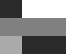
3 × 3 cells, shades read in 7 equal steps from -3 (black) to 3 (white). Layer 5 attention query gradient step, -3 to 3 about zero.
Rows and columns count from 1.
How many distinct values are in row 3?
2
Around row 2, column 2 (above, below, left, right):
3 -2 0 0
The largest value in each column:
1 3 3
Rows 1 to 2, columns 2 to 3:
3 3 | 0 0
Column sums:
-1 1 1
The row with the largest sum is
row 1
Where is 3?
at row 1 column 2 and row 1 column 3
